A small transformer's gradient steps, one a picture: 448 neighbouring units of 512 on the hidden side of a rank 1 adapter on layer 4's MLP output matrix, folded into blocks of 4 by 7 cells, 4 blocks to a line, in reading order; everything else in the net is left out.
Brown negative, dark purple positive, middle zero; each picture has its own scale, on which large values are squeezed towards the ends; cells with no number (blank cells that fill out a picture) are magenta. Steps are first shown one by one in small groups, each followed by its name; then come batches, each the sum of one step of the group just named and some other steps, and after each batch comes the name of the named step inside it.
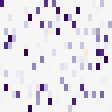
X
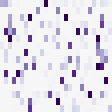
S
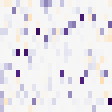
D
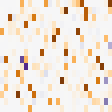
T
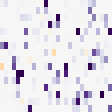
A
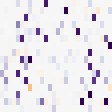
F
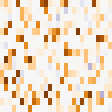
A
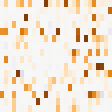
A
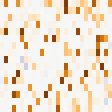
T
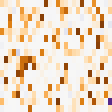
D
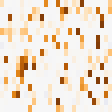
T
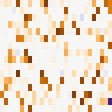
D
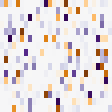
S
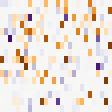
S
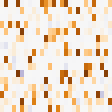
A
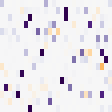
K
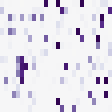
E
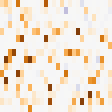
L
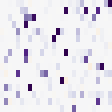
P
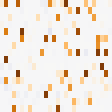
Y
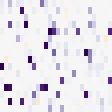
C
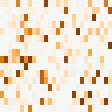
L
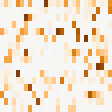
Y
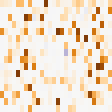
P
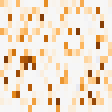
L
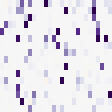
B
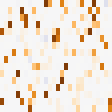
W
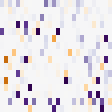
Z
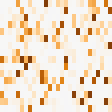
W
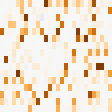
W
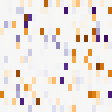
B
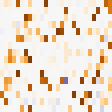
Z
